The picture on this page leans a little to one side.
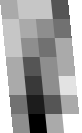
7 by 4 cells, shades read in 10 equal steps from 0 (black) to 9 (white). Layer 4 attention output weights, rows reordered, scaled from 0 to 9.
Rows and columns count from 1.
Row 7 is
5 0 6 9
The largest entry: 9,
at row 7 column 4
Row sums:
23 22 22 20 21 14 20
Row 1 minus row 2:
-1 1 2 -1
